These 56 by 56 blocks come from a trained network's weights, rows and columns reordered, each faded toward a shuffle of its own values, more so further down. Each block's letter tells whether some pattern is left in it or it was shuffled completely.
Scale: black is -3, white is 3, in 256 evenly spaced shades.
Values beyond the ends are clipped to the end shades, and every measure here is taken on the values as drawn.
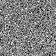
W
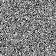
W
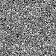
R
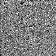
R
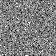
W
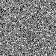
W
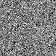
W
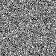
W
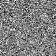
R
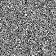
W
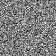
W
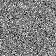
W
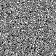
W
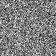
W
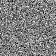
W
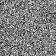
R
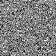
R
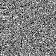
R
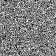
W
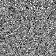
R
